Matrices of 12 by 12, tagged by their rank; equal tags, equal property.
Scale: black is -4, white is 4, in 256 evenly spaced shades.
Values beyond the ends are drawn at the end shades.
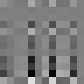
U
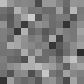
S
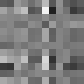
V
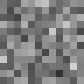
S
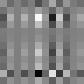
U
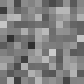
S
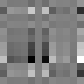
U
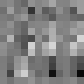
V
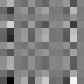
U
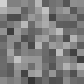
S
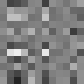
V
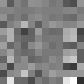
V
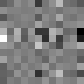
V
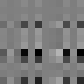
U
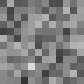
S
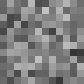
S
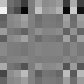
U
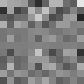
V
